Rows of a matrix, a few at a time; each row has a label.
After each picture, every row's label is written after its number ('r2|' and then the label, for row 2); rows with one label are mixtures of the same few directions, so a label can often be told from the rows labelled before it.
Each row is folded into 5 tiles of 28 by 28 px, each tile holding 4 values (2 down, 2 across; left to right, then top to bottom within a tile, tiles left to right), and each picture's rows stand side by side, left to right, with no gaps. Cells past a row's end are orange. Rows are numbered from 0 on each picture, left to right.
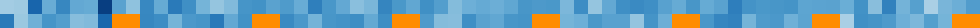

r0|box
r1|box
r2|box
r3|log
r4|box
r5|log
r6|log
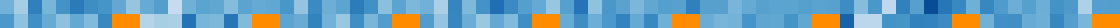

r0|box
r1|log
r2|box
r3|box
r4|box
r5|log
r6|log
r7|box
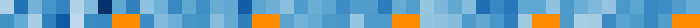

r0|box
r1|box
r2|box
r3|log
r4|log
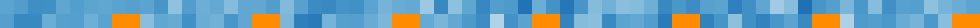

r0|log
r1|log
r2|log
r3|box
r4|log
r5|box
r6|log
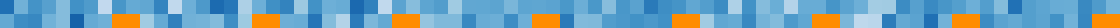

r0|box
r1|box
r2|box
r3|log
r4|log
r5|log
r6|log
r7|box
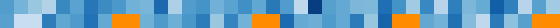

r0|log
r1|box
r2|box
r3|box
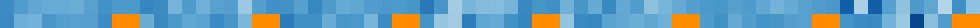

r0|log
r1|box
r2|log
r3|log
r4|log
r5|box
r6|box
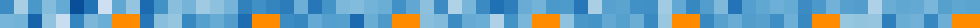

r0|box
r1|log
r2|box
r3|box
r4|box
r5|box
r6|log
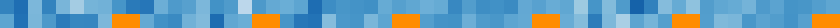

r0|box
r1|box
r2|log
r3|log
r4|box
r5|log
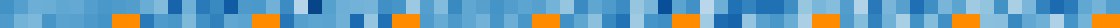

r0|log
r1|log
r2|box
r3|box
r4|box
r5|log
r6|box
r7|box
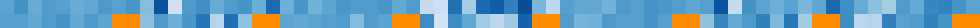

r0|box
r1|box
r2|box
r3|box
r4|log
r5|box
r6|log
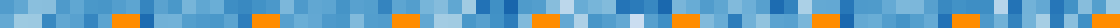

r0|log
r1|log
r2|box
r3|log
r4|box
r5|box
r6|log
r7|box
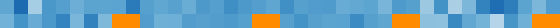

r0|box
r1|log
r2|box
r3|box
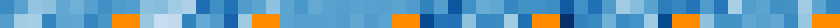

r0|log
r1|log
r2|box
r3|log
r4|log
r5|box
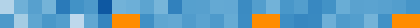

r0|box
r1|box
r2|log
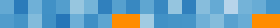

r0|box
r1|log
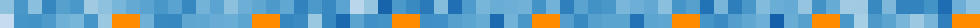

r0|log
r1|log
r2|box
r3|box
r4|box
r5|box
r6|box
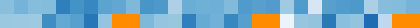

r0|log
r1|log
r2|log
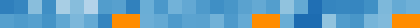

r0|log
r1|box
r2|log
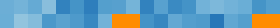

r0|log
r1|box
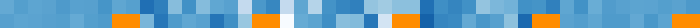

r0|box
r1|box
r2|log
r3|log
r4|box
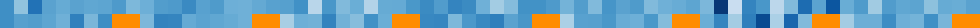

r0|box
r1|log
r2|log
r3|box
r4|log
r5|box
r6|log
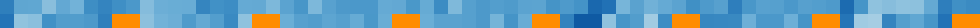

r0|log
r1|log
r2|box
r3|box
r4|log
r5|log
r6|log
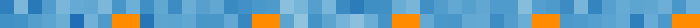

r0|box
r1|log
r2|box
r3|box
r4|box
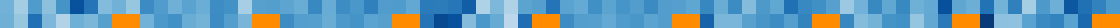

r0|box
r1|box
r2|log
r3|log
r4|log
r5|log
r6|box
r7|log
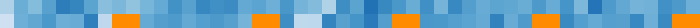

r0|log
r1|log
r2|log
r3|box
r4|box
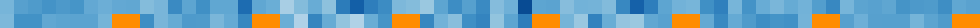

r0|log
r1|box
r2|box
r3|box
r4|box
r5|box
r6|box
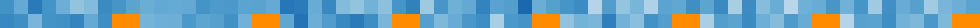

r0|box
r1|log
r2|box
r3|box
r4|log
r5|log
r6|log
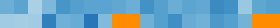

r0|log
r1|box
